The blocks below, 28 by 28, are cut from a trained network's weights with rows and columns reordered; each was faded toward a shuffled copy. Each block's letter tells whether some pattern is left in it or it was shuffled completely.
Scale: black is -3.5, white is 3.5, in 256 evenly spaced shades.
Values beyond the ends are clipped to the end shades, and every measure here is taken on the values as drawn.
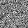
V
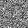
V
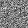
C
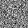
C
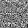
C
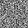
C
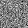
V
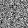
C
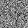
V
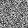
V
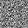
C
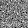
V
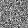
C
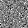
V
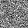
V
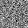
C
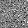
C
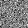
V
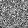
V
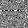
C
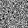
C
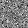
V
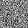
C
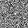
V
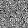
C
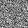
V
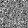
C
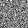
V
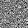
C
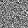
C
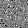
V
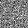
C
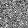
V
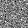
V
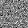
C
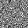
C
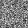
C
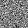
V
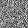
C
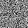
V
